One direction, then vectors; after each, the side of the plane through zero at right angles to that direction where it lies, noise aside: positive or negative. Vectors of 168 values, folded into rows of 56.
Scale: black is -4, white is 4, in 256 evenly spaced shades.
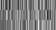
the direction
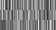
positive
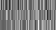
positive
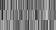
negative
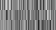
negative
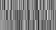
negative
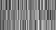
positive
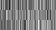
positive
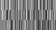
negative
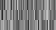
negative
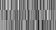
negative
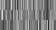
positive
